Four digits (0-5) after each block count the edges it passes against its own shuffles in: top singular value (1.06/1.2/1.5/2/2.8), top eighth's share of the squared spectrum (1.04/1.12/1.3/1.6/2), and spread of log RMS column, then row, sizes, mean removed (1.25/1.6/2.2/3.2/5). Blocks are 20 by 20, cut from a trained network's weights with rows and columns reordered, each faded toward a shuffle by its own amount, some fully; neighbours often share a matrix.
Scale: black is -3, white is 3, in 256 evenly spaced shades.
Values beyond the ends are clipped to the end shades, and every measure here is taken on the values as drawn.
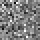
0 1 1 0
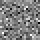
0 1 0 0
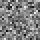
2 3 0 0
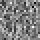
2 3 0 0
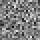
0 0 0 0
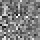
3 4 2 1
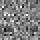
3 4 1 2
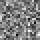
2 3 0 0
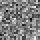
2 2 1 0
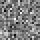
0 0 0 0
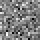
2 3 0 0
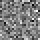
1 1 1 0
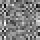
3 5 2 1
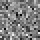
1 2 0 0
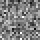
0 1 0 0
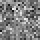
1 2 0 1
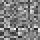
3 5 0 2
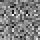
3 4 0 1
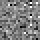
2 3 1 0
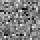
0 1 0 0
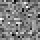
1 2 0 0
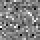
0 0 0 0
